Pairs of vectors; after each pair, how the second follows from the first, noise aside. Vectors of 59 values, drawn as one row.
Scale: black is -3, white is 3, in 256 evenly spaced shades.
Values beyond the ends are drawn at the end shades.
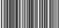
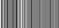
partly zeroed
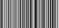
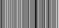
partly zeroed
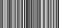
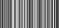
wrapped around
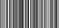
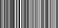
wrapped around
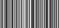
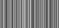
shrunk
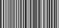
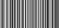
wrapped around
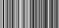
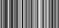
wrapped around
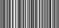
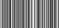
wrapped around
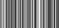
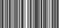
wrapped around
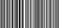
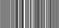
partly zeroed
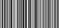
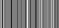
partly zeroed
